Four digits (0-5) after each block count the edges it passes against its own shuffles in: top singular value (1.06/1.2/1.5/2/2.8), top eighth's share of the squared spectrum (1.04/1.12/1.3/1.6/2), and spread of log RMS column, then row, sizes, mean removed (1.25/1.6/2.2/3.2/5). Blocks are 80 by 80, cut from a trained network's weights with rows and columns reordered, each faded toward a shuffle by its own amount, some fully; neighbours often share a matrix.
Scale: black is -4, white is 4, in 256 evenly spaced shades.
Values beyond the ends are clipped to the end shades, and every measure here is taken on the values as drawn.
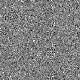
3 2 2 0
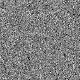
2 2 2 0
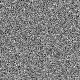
0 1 0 0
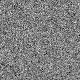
0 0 0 0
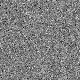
0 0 0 0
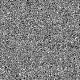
0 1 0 1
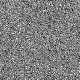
0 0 0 0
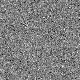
0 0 0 0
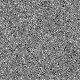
0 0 0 0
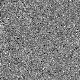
1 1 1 0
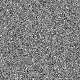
1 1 0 0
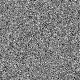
1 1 0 0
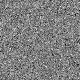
0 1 0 0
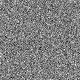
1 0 0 0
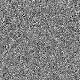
2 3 1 1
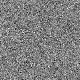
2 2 0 0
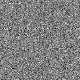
2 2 0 2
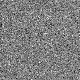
1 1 0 1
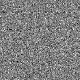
1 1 0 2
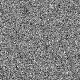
2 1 1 0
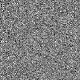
3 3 2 0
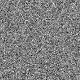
1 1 0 1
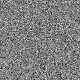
1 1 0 1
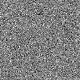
0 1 0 1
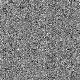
1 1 0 1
